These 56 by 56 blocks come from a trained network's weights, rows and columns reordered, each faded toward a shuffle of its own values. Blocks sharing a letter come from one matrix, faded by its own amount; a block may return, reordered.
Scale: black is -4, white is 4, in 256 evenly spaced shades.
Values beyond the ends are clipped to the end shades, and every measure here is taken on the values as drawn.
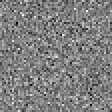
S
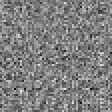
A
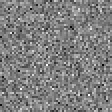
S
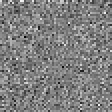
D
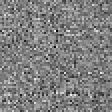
A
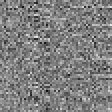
A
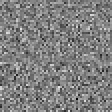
D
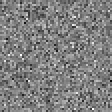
S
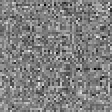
A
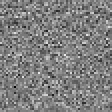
D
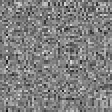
A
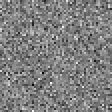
S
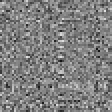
A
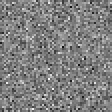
S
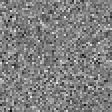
S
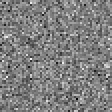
S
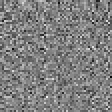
A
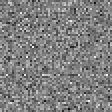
D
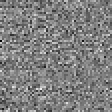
D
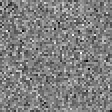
S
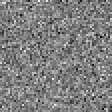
S
